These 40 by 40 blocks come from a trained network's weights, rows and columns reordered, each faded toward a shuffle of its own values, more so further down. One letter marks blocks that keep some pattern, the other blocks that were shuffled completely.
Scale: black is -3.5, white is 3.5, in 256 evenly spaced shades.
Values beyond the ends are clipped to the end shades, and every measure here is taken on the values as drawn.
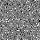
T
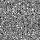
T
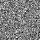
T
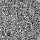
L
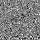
T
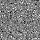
T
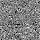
T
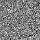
T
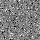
L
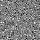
T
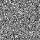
T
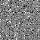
T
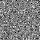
T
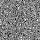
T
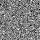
L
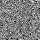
L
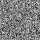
L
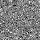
T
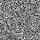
L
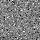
L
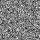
T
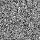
L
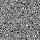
T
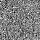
L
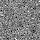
L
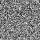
L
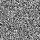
L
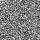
L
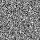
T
